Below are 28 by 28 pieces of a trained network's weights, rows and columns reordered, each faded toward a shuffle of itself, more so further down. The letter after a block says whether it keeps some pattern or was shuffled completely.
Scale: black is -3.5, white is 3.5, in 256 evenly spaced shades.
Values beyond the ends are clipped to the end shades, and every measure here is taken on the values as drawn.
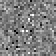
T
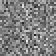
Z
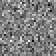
T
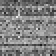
Z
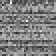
Z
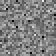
T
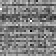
Z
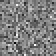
T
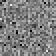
T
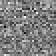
Z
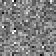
Z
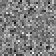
T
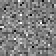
T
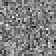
T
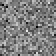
T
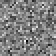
T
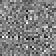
Z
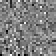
Z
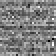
Z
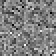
T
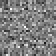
Z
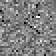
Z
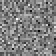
T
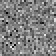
T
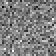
T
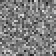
T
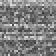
Z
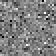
T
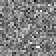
T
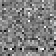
Z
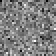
T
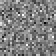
Z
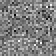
Z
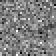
T
